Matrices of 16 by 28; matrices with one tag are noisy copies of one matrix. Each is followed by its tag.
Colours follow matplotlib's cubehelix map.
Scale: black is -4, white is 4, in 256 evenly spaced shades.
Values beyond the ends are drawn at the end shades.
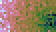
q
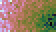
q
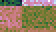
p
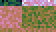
p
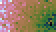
q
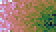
q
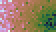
q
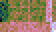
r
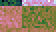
p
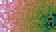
q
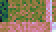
r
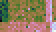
r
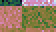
p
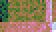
r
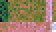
r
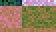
p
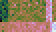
r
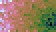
q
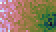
q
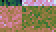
p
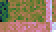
r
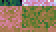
p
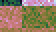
p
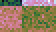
p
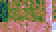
r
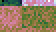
p
